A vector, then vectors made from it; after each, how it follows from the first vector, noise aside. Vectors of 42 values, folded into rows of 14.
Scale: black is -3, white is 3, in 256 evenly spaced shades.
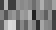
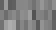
shrunk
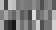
negated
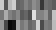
negated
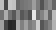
negated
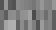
shrunk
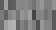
shrunk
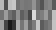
negated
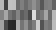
negated
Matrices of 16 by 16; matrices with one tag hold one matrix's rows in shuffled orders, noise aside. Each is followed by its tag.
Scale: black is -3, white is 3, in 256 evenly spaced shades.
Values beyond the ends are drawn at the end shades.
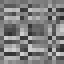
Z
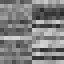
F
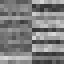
F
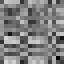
Z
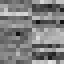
F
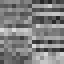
F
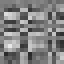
Z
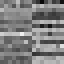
F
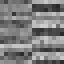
F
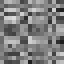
Z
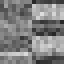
F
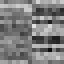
F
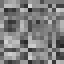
Z
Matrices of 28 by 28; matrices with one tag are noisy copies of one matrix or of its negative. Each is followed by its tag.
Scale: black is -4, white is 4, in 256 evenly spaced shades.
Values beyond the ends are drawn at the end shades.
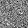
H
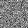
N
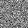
N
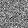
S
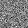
S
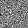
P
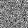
N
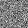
N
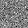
S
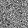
H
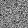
P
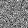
N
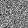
P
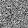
P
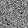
H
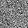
H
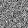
N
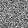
S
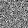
N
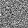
P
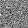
P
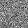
S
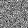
N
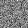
N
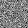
N
